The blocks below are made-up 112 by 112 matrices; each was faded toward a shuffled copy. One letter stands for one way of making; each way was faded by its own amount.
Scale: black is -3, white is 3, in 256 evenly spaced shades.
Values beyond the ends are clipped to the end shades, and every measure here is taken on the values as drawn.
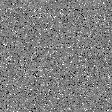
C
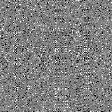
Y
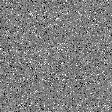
C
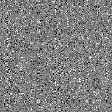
Y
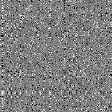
Y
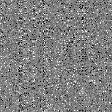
Y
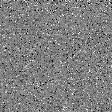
C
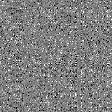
Y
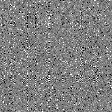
Y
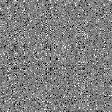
Y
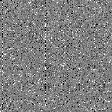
Y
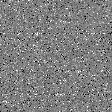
C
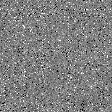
C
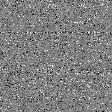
C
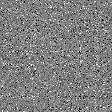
C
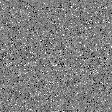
C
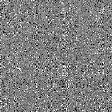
Y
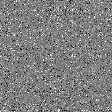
C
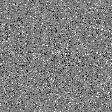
C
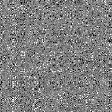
Y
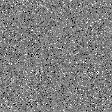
C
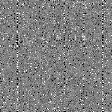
Y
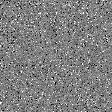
C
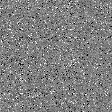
C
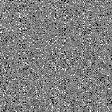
Y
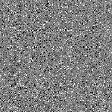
Y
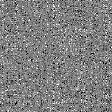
Y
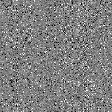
Y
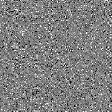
Y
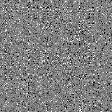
Y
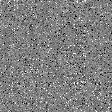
C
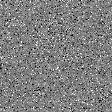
C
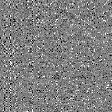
Y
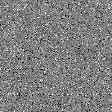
C
